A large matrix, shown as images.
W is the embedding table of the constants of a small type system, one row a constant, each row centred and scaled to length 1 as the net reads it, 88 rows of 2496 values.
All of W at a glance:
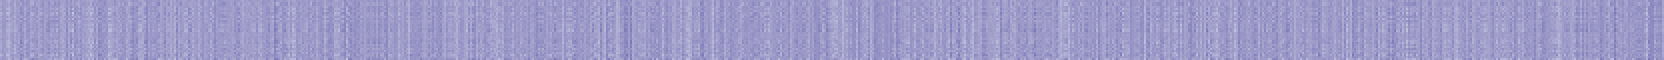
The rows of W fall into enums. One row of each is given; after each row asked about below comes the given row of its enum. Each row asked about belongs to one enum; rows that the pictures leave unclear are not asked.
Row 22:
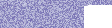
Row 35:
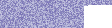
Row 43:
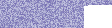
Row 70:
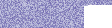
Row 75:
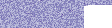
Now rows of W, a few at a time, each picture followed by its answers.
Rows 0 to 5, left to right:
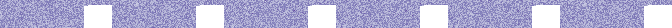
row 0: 35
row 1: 22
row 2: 75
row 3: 75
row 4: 75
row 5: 22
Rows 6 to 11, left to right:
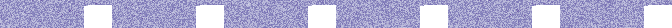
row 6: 75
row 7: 75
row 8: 22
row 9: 35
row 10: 75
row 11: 43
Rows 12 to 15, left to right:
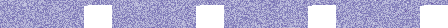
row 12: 22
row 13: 70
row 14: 43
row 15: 75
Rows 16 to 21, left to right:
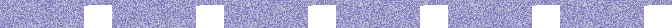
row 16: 43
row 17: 35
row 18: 22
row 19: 22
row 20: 70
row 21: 22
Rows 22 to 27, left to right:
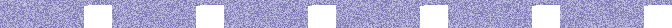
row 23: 75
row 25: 43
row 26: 75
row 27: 35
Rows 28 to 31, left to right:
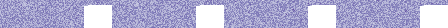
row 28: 70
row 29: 22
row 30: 75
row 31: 75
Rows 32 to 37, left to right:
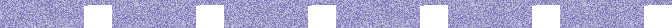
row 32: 35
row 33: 70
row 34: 75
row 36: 70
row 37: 70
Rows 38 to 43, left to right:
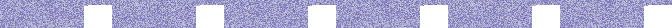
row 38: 35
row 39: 70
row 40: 75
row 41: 35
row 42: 70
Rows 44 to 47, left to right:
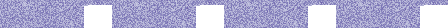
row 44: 70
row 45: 70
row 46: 70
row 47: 70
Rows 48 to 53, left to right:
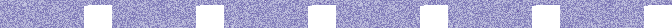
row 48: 22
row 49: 35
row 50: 75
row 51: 22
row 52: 75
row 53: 43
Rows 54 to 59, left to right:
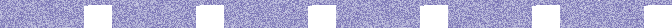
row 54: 35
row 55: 22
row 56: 75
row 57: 35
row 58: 43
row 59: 75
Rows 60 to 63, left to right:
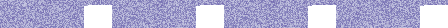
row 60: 22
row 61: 43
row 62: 43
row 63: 35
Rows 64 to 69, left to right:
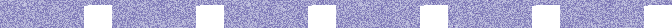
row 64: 22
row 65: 35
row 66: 22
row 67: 70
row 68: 75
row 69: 43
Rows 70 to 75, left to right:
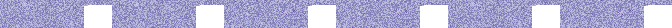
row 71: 22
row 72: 75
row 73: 75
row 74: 70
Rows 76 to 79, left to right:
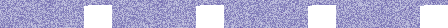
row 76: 43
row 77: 43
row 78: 75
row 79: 70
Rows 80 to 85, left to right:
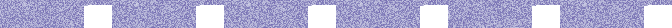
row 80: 70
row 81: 22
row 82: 22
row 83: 22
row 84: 35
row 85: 22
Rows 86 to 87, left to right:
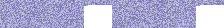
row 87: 43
